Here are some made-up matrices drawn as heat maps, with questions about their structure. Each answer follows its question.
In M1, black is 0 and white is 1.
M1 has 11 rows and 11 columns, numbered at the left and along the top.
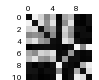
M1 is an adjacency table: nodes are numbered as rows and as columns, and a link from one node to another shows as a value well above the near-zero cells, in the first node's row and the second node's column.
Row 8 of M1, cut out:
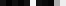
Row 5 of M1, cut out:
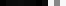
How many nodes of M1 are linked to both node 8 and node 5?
2
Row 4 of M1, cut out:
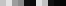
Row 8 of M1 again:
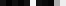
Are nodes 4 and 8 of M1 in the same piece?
no
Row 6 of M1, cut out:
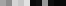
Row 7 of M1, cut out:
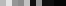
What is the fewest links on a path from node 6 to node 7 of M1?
1
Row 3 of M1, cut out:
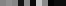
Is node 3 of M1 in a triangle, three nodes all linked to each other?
yes
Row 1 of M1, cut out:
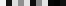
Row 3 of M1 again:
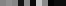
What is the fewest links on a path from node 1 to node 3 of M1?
1
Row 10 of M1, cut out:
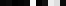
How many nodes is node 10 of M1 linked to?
3
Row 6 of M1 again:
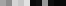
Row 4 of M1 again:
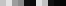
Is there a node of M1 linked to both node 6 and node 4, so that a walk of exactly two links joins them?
yes
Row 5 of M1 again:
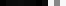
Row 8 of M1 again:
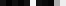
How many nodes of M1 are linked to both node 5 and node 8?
2
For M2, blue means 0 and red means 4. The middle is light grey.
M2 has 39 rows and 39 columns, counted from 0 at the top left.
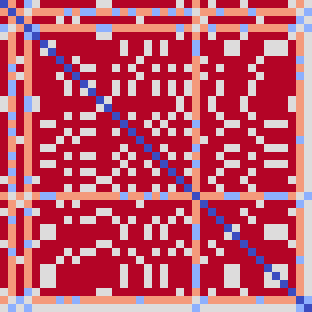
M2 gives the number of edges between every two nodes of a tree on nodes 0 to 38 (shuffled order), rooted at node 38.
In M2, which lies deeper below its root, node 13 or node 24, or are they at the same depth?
node 13
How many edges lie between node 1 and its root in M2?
1
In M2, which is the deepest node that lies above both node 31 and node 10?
1
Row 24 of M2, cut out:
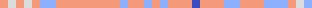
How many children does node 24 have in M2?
10
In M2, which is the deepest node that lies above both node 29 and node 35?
24
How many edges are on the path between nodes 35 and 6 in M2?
2
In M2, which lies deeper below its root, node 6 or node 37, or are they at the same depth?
node 6
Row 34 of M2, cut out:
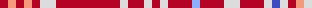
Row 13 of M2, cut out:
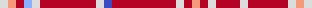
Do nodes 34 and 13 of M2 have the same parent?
no
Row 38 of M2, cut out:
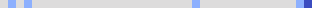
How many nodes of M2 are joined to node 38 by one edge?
4
